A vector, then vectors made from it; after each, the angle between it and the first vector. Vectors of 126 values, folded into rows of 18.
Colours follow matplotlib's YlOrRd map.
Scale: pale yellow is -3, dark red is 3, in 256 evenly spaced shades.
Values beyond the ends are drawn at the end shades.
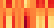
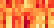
nearly parallel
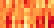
nearly opposite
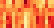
nearly opposite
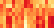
nearly opposite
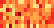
orthogonal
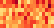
partly aligned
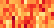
partly aligned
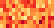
partly opposed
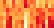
nearly opposite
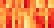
nearly opposite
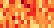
orthogonal
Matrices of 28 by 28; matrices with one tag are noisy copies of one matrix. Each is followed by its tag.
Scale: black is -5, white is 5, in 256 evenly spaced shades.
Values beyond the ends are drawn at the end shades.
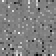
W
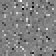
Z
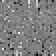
W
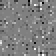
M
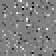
Z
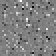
Z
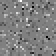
Z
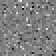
Z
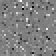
Z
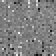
W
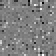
M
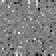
W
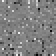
W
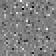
Z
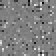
M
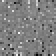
W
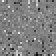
W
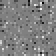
M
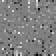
W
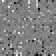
W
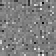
M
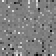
W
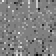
W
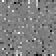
W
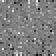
W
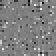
M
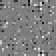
M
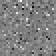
Z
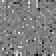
W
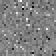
Z
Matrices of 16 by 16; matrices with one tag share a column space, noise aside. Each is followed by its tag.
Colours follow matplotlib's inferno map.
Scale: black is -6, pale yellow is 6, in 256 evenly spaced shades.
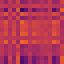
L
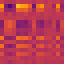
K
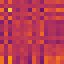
L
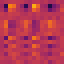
K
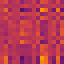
L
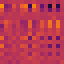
K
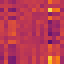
L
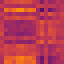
L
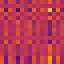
L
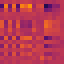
K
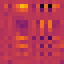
K
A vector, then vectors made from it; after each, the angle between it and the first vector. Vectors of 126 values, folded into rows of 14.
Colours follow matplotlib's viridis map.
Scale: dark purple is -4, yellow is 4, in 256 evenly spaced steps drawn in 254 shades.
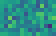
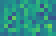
nearly opposite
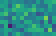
partly opposed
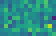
nearly opposite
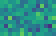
nearly parallel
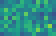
nearly opposite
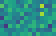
partly aligned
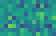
nearly parallel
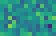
nearly parallel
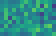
nearly opposite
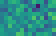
partly aligned
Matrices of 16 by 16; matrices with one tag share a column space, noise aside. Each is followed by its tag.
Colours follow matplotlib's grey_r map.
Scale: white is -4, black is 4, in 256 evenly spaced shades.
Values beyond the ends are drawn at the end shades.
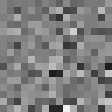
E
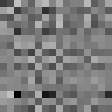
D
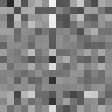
D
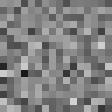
E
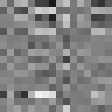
D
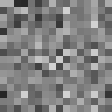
D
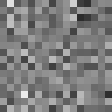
D
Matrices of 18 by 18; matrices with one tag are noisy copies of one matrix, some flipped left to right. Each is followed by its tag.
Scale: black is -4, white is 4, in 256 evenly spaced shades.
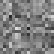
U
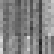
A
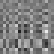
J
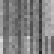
A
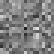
U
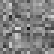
U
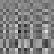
J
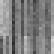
A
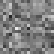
U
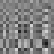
J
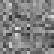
U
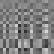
J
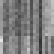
A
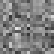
U
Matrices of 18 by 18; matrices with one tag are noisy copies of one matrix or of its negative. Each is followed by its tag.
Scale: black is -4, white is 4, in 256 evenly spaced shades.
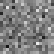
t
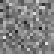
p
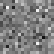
t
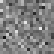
p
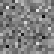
t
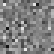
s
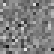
s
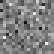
p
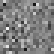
s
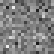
t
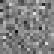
p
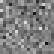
p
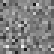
s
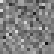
p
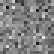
t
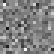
s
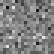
t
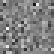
s
